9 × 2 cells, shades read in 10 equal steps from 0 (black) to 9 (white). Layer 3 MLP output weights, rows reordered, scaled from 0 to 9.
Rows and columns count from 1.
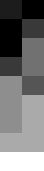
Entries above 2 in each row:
0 0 1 1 2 2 2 2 2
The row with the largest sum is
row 9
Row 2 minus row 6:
-5 -4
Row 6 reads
5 6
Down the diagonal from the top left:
1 2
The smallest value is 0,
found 3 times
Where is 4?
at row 3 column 2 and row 4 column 2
